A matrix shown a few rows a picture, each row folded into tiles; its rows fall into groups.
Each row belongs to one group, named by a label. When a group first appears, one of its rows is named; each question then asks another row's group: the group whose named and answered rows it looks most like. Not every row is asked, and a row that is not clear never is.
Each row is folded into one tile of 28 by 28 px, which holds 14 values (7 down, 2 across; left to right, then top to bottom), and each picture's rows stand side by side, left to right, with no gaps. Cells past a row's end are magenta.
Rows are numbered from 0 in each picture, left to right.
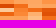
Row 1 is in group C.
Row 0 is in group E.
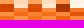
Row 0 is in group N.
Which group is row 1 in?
N
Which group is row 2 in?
N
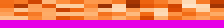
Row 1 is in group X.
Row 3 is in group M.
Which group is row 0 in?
M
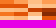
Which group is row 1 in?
C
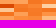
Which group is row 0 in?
E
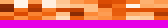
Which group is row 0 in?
N
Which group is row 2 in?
C
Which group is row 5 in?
C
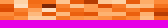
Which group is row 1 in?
M
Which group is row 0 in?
N
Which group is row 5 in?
C
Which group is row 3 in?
X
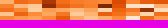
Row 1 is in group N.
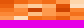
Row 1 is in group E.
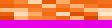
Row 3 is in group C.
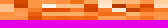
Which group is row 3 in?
N
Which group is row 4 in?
E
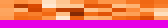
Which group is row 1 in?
N
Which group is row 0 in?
M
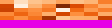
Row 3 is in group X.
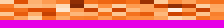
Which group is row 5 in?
X
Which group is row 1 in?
C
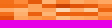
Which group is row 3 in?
E
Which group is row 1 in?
X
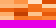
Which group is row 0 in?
C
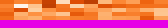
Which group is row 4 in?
E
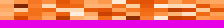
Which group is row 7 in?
E
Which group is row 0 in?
M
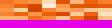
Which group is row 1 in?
N
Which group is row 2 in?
X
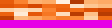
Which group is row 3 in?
C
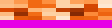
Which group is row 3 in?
N
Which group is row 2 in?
C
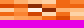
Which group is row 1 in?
E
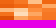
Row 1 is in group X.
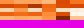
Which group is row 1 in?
E
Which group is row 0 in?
E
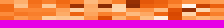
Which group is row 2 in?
M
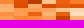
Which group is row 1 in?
X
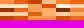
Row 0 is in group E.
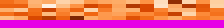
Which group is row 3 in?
E
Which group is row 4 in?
M
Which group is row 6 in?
X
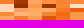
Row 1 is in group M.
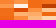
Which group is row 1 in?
M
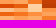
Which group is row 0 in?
E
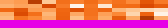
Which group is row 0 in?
C
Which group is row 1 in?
X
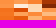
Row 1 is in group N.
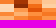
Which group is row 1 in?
N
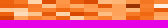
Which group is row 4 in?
M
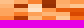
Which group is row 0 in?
M
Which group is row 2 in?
C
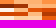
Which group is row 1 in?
C
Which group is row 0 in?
E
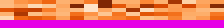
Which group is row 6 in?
X
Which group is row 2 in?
M
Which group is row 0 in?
C
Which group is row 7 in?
M
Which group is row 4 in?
E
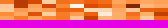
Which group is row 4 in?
M
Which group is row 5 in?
C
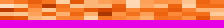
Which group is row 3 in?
C
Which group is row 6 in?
N
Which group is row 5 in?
C
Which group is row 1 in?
M
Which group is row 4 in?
N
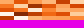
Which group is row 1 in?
E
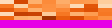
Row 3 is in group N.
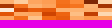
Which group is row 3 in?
X
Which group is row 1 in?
C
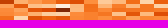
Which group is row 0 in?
X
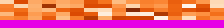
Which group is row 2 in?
C
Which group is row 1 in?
M
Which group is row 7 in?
N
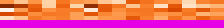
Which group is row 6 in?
N
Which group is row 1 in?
N
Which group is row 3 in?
E
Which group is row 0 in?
E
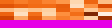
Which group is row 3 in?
X
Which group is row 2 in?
N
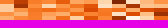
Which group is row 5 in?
C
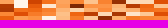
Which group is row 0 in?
N
